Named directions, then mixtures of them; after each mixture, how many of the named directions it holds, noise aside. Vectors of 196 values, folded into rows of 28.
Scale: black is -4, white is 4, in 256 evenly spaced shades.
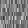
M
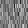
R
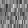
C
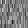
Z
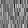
one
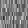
one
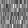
three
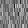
one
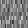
three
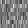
two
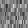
one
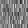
three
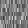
one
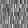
three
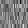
two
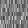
one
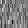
one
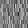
two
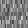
three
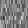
one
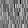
one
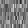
two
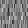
three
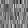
two
